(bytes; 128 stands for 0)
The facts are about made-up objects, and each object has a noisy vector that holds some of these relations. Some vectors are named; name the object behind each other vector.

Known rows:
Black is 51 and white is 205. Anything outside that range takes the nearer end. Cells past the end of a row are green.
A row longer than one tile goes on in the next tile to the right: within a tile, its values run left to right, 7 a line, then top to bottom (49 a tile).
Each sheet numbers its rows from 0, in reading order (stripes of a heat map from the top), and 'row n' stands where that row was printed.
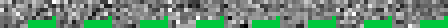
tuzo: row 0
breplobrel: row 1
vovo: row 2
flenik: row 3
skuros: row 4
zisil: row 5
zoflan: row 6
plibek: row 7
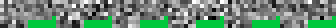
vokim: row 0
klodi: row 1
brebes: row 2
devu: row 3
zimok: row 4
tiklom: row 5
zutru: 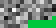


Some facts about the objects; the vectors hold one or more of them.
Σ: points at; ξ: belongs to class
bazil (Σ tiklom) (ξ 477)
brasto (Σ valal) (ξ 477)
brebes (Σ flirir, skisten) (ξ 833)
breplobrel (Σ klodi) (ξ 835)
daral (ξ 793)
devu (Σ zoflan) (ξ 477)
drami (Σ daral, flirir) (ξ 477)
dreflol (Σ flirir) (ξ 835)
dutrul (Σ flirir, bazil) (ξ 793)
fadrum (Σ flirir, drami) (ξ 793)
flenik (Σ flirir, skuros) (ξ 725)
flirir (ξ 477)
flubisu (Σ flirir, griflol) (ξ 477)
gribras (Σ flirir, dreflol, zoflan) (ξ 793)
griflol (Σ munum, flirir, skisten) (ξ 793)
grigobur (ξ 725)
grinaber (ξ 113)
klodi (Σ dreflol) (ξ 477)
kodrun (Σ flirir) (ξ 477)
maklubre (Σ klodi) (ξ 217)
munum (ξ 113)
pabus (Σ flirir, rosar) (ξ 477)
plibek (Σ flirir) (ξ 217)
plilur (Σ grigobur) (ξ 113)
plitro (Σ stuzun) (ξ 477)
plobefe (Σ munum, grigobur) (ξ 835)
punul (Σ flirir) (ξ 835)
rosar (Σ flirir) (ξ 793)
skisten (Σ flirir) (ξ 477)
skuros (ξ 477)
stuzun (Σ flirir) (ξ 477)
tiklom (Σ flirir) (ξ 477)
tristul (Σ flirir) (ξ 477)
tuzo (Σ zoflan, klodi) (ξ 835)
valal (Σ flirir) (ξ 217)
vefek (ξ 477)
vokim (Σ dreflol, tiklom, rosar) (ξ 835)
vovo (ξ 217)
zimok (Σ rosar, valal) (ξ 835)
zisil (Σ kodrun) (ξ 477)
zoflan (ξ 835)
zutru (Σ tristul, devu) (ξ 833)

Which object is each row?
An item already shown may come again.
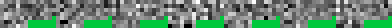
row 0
dreflol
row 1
rosar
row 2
plobefe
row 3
bazil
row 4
tiklom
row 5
fadrum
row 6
vokim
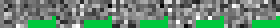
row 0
plibek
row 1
griflol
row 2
vokim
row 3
grigobur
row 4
brasto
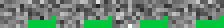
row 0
flubisu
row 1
pabus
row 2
punul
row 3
flubisu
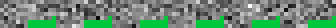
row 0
grinaber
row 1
skisten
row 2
vovo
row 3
flubisu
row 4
munum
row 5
gribras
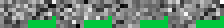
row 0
maklubre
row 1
daral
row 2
dutrul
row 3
tuzo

